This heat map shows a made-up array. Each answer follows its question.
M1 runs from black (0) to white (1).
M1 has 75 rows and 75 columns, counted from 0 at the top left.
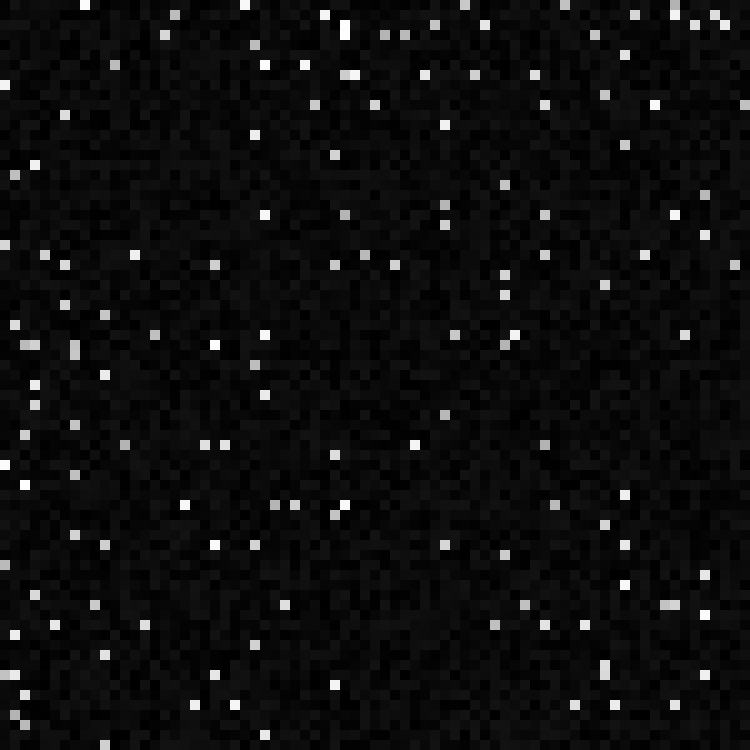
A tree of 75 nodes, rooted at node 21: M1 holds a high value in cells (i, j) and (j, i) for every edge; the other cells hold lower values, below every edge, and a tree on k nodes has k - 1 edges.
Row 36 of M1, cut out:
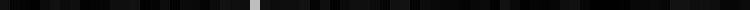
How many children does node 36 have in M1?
0
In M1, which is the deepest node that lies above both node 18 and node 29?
50
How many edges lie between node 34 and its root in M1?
1
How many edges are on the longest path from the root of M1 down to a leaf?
3
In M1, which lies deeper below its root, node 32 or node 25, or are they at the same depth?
node 32
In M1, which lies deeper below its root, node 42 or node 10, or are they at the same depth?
node 42
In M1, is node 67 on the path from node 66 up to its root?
yes
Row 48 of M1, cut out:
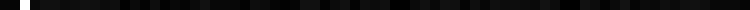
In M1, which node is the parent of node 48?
2
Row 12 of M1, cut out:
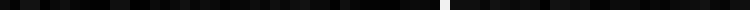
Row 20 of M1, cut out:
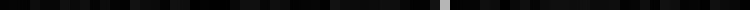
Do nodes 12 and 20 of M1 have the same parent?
yes
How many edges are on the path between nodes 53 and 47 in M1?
2
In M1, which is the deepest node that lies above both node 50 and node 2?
34
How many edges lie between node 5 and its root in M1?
3
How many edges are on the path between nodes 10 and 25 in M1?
2
